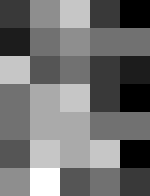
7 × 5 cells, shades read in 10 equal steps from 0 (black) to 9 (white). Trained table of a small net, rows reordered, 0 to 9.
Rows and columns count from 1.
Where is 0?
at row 1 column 5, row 4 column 5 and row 6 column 5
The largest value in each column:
7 9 7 7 4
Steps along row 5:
up same down same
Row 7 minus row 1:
3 4 -4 2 2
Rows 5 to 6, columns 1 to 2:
4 6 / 3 7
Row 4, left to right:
4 6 7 2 0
